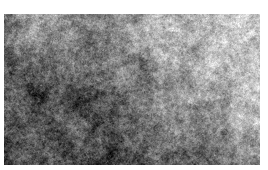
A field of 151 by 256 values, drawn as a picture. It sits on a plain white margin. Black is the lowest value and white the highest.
Grain: blotchy. Stripes: none. Ninth with the highest average: top right. Odd rows or columns: none. Slope: up to the top right. Mirror symmetry: none.
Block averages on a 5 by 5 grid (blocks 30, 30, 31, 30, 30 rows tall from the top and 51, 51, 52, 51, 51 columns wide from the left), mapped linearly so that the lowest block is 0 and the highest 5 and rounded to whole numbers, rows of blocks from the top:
32345 / 12245 / 00234 / 00124 / 00012
